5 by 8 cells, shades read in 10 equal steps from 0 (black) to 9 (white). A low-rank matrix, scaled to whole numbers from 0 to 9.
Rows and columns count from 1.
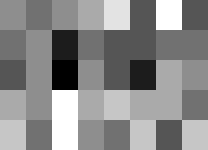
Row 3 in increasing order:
0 1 3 3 5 5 5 6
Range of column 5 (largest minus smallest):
5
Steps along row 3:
up down up down down up down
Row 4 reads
6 5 9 6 7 6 6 4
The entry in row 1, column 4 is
6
